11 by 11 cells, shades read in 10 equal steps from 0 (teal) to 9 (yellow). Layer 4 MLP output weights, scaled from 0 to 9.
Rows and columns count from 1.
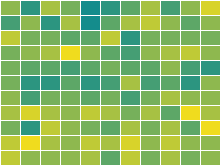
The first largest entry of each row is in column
11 8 1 4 9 7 9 10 11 2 1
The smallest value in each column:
2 1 1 2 0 1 1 2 2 1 1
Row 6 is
4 1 1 3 1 2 6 2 3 1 5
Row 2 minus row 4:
-2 0 -5 -3 -5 0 4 2 -1 -4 0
